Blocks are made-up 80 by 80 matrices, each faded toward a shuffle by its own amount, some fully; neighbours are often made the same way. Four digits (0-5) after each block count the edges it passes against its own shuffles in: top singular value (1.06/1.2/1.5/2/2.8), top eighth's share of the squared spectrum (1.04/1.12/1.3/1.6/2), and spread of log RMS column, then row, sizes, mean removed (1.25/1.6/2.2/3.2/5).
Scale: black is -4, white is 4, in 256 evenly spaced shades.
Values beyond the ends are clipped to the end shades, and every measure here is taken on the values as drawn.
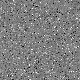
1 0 0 0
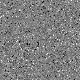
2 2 0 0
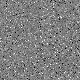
1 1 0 0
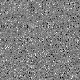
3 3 1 1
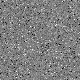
2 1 0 0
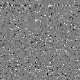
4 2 0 1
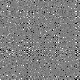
4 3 2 2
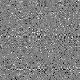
4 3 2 2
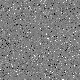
2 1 0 0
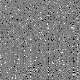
4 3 1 1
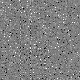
3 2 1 0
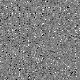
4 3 2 1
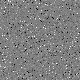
0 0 0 0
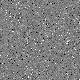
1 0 0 0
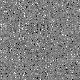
3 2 1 1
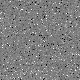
0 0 0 0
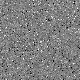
0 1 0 0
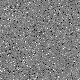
0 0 0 0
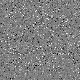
2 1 0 0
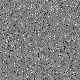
1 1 0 0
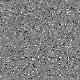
3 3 1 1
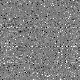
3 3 0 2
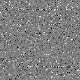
3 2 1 1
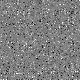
2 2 0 1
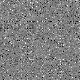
3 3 1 1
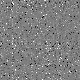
3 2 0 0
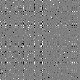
5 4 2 2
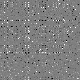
4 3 2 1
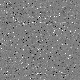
3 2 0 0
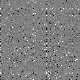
4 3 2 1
